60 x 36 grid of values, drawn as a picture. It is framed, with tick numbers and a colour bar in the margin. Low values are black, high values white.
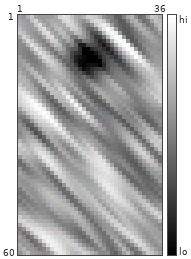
Ninth with the lowest average: top middle. Odd rows or columns: none. Grain: diagonal, down to the right. Dips: one, in the top middle.
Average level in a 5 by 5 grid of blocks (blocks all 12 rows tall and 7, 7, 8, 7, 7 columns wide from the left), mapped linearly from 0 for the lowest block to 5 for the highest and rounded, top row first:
44033 / 54124 / 44423 / 34552 / 45344
